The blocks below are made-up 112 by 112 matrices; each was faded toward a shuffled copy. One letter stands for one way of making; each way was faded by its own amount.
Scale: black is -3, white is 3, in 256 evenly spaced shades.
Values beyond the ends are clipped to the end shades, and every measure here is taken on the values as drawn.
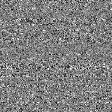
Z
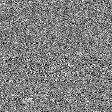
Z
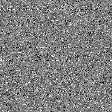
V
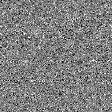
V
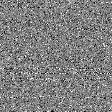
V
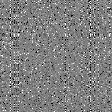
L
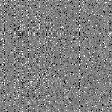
L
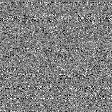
Z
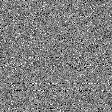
V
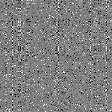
L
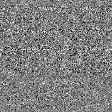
Z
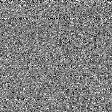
Z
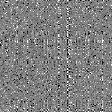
L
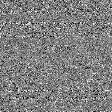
Z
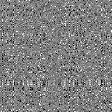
L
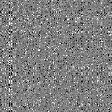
L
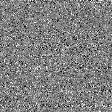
V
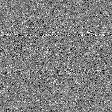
V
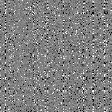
L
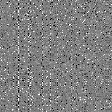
L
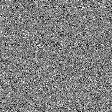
V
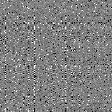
L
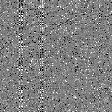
L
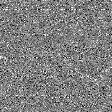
V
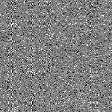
L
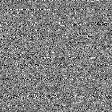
Z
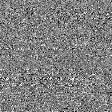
Z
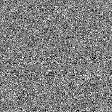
Z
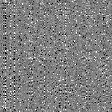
L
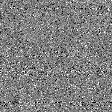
V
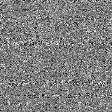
Z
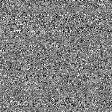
Z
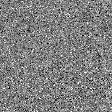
V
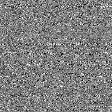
Z
